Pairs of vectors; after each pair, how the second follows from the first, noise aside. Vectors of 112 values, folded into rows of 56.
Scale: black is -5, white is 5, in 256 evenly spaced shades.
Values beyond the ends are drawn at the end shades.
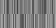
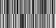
scaled up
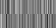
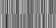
sign-scrambled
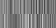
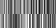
scaled up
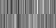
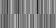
sign-scrambled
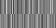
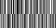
scaled up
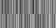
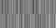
shrunk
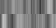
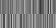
sign-scrambled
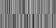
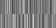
negated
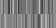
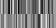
scaled up
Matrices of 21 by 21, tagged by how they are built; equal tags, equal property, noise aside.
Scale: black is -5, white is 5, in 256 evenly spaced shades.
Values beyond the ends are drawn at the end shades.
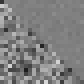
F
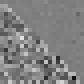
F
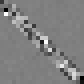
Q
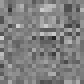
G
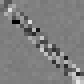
Q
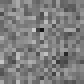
G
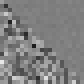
F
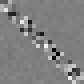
Q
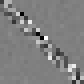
Q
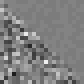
F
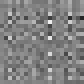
G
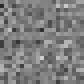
G
